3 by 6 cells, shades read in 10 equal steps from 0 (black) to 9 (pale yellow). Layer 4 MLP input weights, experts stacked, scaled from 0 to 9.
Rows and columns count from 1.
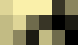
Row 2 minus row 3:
0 3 3 -5 -4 1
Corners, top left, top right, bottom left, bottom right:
8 5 7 0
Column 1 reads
8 7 7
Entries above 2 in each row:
5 3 4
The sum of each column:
22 22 14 18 6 6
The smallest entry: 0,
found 2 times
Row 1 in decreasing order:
9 9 9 8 5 2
